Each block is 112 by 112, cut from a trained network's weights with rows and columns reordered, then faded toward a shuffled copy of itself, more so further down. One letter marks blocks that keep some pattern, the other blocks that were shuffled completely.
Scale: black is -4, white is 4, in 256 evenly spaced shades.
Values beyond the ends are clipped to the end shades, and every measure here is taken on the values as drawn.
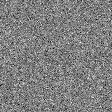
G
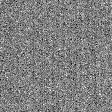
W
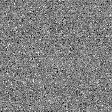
W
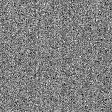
W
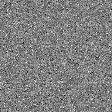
W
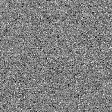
W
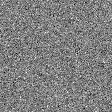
G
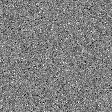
G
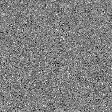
W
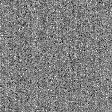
W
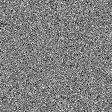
G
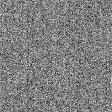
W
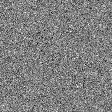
G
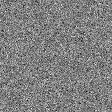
G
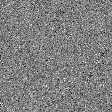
G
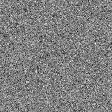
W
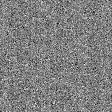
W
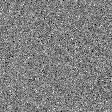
G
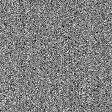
W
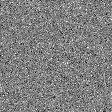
G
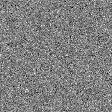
W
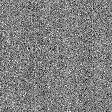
W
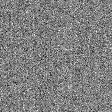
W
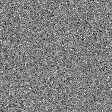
G
